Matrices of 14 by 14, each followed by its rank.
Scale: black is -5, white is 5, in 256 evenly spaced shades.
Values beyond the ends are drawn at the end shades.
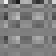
one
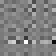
two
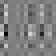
one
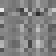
two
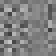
two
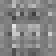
two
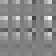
one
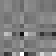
one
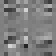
two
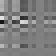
one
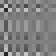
one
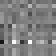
two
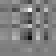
one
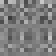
two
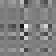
one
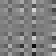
one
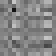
two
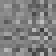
two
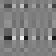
one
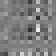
two
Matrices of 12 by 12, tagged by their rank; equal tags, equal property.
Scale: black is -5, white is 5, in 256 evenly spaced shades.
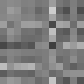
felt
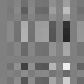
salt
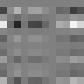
salt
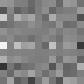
felt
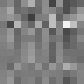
felt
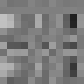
felt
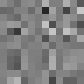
felt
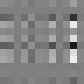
salt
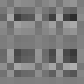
salt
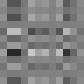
salt
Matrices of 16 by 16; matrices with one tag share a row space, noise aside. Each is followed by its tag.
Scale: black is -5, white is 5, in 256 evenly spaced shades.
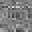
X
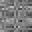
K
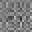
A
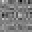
K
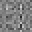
A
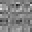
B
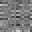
B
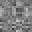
X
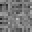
B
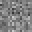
X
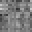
B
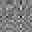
A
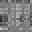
B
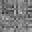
K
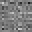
K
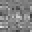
B
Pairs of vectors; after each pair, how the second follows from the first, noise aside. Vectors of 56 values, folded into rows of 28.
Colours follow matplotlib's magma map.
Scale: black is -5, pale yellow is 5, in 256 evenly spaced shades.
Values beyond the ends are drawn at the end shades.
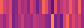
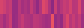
shrunk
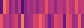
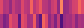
wrapped around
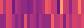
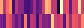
scaled up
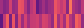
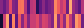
scaled up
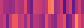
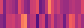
wrapped around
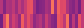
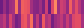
wrapped around
